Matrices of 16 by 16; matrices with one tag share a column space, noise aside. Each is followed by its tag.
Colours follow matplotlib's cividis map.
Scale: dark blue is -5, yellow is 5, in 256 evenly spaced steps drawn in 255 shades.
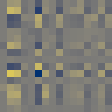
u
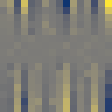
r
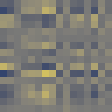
u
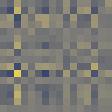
u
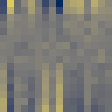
r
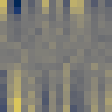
r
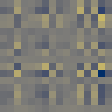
u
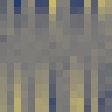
r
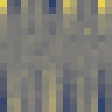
r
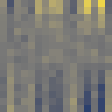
r
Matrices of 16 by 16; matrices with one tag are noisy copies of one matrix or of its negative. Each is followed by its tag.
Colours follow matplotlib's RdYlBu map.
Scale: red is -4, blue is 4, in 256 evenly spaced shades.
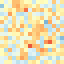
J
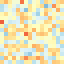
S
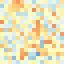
J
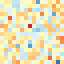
J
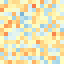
S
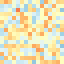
S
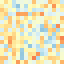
J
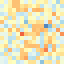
J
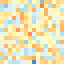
S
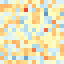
S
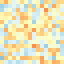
S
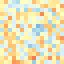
J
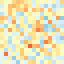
J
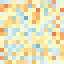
S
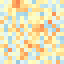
J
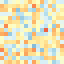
S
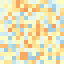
J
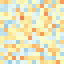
S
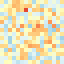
J
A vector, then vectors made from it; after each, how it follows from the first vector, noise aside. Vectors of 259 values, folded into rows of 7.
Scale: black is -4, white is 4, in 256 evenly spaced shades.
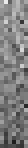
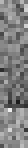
wrapped around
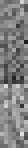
wrapped around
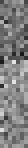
wrapped around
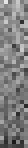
copied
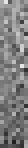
copied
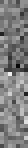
wrapped around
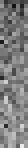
reversed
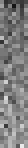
reversed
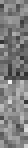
wrapped around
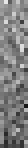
copied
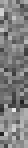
wrapped around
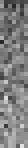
reversed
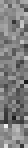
wrapped around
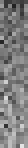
reversed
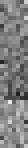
wrapped around
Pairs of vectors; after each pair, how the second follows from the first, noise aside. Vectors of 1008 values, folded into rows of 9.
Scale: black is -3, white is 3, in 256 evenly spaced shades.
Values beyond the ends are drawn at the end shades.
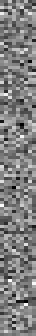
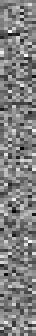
reversed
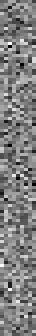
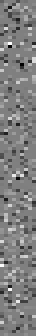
partly zeroed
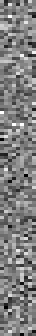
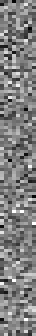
reversed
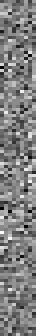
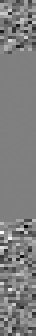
partly zeroed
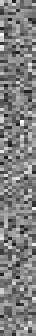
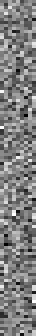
reversed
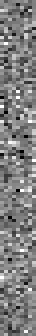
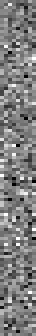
reversed
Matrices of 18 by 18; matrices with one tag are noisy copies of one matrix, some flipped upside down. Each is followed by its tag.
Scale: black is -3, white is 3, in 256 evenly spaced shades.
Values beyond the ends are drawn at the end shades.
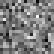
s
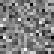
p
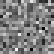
p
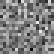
p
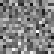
p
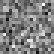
s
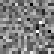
p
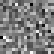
p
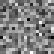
p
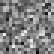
s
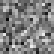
s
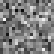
s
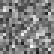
s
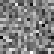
p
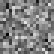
s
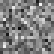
s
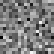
p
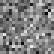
s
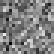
s
